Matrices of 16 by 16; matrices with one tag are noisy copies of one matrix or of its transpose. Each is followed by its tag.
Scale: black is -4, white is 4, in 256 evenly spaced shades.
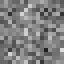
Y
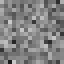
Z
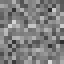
Y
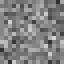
Z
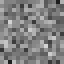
Z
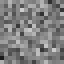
Z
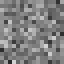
Z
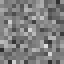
Z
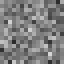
Z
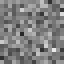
Z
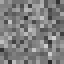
Z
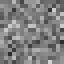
Y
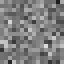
Z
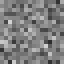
Z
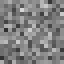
Z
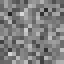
Y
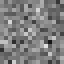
Z
